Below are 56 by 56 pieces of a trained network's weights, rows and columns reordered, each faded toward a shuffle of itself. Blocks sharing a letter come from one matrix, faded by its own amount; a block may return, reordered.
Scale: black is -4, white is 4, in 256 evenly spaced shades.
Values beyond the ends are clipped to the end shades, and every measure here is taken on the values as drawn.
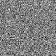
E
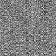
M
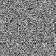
E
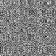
M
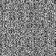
M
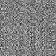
M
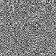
M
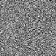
M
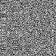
E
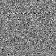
E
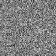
E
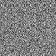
M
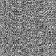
M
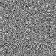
E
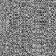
M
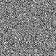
E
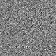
E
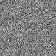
E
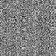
M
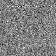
E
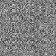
M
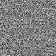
E
